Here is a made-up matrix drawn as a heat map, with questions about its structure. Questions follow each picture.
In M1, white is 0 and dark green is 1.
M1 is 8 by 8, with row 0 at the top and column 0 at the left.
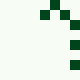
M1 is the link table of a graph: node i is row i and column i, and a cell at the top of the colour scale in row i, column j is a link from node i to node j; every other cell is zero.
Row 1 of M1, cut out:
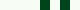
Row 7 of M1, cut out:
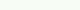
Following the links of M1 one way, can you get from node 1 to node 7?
yes
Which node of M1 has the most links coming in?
node 7
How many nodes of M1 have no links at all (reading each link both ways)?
1
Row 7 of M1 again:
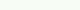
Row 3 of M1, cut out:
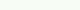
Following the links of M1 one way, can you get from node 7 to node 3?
no
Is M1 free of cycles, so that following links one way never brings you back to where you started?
yes
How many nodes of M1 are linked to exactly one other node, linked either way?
3
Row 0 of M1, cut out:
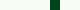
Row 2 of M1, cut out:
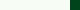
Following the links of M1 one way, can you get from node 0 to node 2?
no
